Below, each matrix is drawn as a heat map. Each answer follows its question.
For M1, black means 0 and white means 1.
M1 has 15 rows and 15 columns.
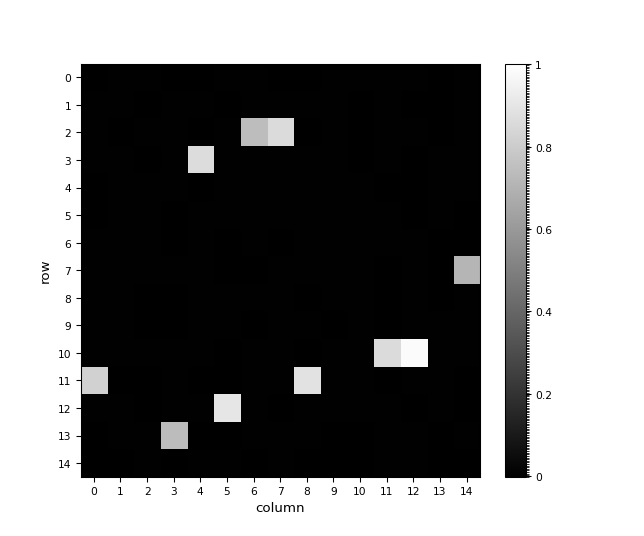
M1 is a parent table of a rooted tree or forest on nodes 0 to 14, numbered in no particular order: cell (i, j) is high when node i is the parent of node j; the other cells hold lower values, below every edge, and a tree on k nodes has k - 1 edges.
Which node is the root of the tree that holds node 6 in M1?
2
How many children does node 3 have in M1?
1
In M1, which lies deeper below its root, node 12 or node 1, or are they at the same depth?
node 12
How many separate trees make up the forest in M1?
5
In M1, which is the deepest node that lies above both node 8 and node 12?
10
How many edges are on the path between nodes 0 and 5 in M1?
4
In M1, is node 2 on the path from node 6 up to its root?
yes
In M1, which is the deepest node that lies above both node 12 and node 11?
10
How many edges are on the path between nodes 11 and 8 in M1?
1
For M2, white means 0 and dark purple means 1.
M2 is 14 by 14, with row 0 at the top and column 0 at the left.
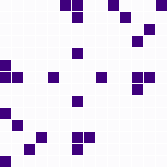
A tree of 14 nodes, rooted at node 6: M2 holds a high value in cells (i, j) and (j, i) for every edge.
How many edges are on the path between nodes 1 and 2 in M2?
3
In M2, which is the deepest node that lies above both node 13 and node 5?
0
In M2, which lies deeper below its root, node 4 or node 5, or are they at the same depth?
node 5
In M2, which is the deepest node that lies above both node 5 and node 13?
0
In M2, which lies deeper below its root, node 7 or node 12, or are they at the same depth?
node 7
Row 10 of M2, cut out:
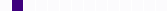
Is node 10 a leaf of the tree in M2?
yes
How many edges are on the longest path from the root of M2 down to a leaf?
2
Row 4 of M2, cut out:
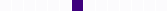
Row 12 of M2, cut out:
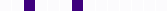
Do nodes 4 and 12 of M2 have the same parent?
yes
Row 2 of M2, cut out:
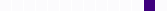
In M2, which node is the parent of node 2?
12
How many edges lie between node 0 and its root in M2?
1
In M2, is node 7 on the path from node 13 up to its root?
no
